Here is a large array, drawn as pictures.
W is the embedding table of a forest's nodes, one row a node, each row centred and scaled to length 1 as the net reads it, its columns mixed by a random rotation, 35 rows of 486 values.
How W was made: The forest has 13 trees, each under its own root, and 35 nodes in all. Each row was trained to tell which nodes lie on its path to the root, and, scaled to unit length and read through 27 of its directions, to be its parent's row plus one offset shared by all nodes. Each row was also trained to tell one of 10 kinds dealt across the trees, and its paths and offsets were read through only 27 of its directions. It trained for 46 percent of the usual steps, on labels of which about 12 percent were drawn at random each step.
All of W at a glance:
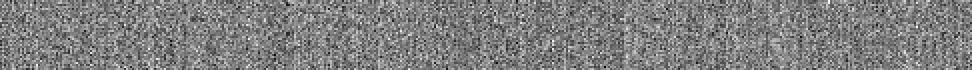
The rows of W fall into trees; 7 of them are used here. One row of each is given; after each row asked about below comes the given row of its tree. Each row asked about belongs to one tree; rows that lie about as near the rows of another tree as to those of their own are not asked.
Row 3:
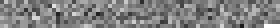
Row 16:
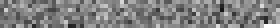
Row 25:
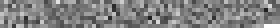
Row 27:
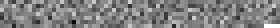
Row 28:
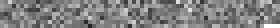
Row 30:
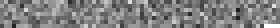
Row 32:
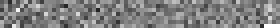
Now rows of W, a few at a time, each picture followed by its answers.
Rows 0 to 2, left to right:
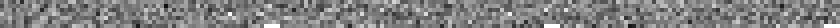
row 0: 25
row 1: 3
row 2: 16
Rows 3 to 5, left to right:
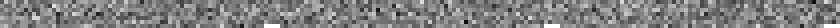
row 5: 28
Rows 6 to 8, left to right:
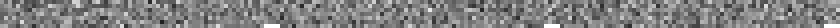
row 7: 27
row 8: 28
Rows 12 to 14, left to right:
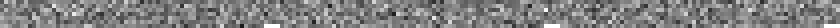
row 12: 3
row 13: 3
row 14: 28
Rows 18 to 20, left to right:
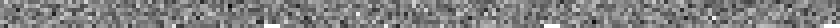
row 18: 28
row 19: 32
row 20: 27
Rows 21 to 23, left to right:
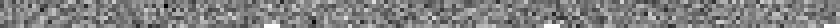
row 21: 25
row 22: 27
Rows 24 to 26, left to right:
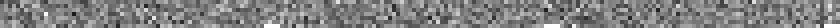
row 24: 32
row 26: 32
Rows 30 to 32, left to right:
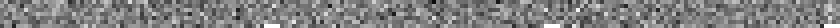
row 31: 3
